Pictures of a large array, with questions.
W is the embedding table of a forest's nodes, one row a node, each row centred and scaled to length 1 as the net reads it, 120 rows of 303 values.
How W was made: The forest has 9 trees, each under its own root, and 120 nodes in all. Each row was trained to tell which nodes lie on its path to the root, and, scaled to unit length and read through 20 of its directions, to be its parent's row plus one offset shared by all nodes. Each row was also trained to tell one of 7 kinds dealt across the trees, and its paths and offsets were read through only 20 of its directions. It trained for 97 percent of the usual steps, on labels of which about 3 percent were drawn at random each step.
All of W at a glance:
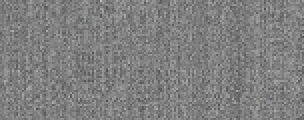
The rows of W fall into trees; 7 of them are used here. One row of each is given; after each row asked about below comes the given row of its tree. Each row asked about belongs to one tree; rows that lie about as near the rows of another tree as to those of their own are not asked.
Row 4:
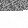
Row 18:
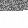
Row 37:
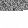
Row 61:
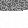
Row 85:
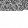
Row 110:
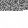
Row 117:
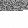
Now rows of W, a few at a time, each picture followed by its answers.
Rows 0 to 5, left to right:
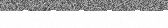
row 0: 85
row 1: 110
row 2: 85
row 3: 61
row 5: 61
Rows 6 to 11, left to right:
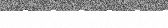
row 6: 18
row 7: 117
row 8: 85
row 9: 85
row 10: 4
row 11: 110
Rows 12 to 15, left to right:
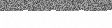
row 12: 110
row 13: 4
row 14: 110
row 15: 61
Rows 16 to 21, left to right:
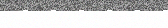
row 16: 110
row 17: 4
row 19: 85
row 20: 85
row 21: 37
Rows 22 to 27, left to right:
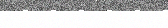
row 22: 4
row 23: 85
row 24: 4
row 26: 61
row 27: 110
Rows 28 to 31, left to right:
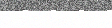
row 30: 37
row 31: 110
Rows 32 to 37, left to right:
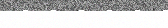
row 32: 37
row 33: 85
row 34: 4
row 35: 18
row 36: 37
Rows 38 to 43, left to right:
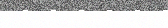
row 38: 37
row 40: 4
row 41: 37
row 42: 18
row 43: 61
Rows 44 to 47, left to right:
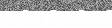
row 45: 110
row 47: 4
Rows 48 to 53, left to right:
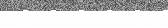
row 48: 4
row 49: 85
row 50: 117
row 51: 85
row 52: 37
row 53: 61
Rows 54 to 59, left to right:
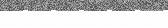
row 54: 61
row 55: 85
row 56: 4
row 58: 4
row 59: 85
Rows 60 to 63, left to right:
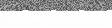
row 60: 85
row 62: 4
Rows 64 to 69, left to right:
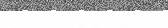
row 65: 61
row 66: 110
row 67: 61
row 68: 18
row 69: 85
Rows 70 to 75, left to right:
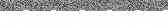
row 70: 37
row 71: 37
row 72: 61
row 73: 110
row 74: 85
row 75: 110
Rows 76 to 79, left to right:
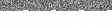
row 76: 61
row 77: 37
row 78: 4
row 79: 85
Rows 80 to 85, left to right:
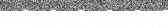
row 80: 85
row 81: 85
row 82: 110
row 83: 117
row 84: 4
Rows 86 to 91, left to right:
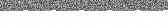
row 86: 37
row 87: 110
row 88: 110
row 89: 110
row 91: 61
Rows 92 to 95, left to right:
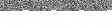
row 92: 117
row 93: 37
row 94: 117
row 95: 4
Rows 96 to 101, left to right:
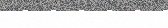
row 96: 4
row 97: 4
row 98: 117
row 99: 37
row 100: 37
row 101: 37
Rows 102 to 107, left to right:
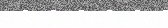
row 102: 85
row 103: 61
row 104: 4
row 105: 4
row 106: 37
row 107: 85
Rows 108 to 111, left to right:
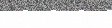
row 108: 4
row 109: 110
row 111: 117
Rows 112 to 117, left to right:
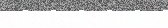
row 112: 117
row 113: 110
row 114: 37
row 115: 110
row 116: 110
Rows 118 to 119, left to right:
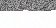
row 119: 37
